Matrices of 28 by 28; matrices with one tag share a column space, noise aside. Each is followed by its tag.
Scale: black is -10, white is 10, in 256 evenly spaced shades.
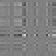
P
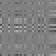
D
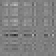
P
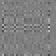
D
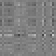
P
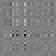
P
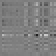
P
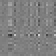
P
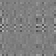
D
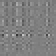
P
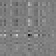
P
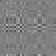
D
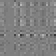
P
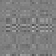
D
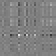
P
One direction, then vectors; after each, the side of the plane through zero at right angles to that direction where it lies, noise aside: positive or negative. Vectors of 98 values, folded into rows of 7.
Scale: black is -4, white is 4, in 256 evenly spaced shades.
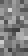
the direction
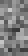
positive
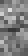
positive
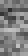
negative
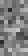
negative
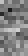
negative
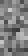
positive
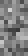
positive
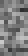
positive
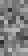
negative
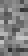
positive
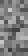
positive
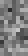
negative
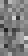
positive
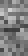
positive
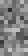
negative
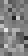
negative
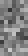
negative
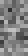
negative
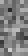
negative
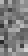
negative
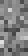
positive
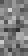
positive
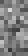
positive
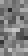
negative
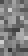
positive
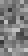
negative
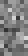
positive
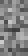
positive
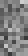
negative
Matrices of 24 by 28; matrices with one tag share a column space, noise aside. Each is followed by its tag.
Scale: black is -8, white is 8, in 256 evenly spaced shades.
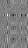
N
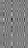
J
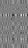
N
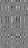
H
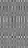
H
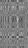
H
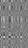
H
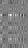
N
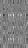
N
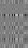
N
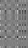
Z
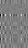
N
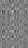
Z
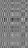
J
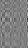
J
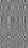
H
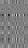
N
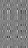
Z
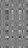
Z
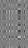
Z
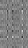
Z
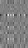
N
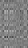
Z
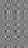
Z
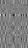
N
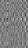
J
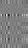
N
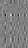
N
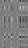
H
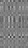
H
